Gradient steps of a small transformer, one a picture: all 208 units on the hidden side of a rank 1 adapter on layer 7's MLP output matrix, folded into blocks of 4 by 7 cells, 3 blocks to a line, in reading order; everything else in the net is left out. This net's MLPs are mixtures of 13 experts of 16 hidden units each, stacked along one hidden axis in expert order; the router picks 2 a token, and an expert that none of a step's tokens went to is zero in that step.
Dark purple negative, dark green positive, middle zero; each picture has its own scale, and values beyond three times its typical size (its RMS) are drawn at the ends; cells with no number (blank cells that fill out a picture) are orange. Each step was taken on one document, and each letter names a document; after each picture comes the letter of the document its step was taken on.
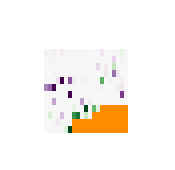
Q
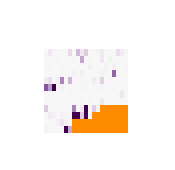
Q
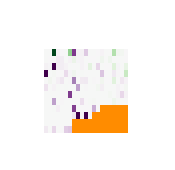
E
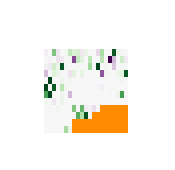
E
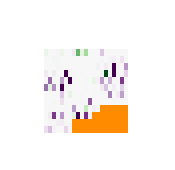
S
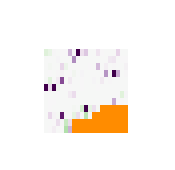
Q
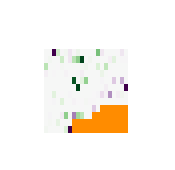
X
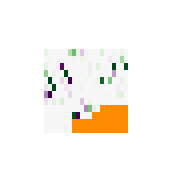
S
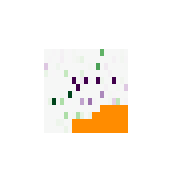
X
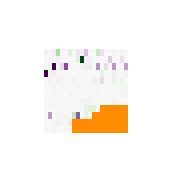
E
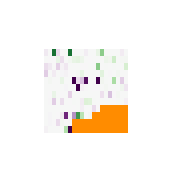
X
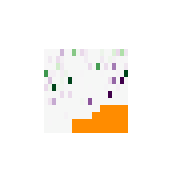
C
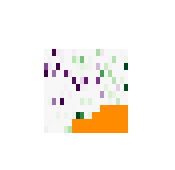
X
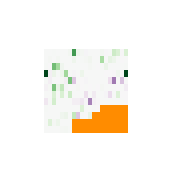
C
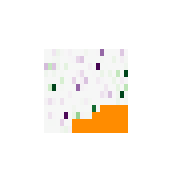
X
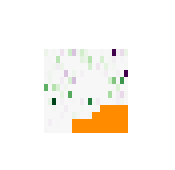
C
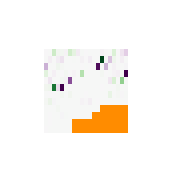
C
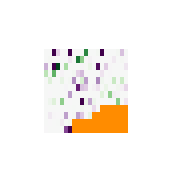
X
